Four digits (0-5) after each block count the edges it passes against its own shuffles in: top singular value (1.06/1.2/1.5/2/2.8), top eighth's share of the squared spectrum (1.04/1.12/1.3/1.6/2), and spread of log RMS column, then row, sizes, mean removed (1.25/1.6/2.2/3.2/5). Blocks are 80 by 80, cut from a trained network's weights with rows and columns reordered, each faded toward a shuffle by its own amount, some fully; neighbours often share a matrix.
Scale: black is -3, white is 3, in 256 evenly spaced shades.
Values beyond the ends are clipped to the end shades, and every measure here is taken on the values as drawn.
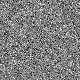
0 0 0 0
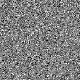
3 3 1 2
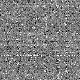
3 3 2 1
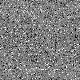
2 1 0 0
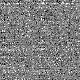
3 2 1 1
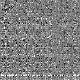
3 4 3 2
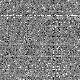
3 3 2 1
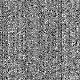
3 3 1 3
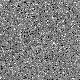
0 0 0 0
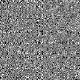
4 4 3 3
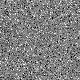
0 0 0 0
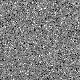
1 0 0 0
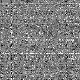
3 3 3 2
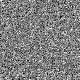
1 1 0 0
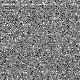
2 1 0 0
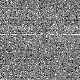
3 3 1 1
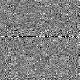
3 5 2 3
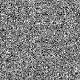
3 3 0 2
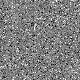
0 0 0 0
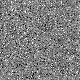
0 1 0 0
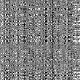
4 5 3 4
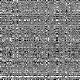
4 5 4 3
